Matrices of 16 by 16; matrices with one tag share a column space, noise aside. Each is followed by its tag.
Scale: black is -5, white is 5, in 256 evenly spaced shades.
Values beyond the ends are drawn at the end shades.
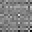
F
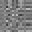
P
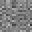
P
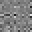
F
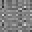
P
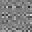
F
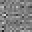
F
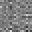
F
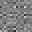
F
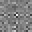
F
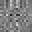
P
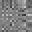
P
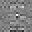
F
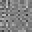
P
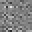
F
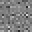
F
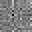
P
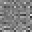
F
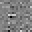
F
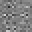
F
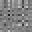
P
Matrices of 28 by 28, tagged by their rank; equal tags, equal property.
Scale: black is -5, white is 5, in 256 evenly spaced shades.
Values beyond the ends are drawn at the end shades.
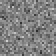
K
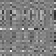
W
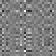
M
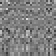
W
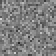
K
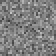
K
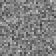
K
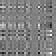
M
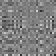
W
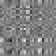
W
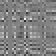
M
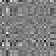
W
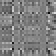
M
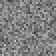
K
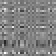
M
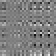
M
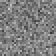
K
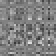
W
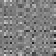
W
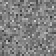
K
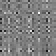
W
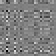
M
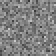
K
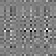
M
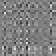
W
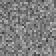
K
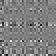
M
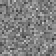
K
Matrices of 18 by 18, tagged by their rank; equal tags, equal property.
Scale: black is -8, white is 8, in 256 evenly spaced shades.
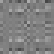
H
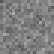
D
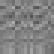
H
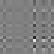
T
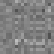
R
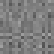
R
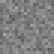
D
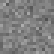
D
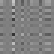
T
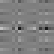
T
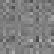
R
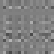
H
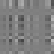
T
